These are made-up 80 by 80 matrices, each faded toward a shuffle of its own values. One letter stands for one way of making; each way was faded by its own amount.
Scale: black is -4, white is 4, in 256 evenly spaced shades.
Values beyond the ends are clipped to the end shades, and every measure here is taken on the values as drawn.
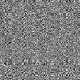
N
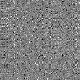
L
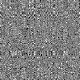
L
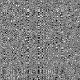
L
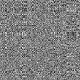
N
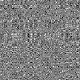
L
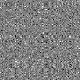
L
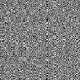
N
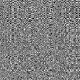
N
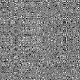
L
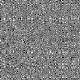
L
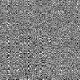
N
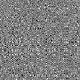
L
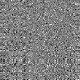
L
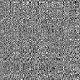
N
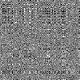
N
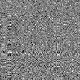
L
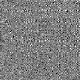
L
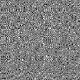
L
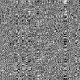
N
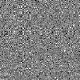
L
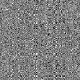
N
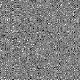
L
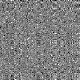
L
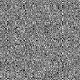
N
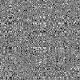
L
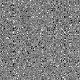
L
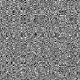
N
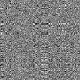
N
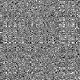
L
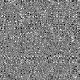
L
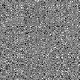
L
